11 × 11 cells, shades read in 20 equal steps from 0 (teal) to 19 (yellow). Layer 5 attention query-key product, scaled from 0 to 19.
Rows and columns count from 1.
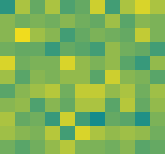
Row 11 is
8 6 8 11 14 9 9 8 10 6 7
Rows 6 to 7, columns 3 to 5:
10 9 11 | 12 14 8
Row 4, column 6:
6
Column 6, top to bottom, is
7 8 7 6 11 11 15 13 4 17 9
